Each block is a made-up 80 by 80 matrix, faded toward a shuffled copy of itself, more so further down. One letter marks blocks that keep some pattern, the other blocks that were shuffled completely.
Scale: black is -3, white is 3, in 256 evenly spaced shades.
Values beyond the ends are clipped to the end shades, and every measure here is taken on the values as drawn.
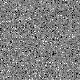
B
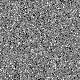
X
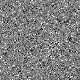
B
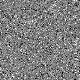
B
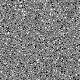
B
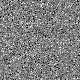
X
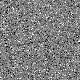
X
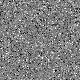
X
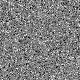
X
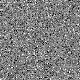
B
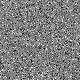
X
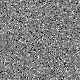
X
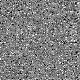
B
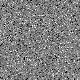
X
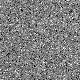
X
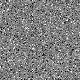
B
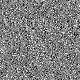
B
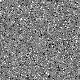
X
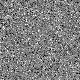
X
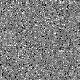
B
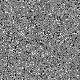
B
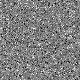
B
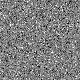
X
